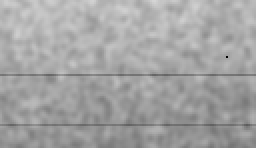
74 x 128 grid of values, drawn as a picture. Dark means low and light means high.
Lone odd cells: 1, lower than its neighbours. Slope: up to the top. Odd lines: rows 38 and 63.
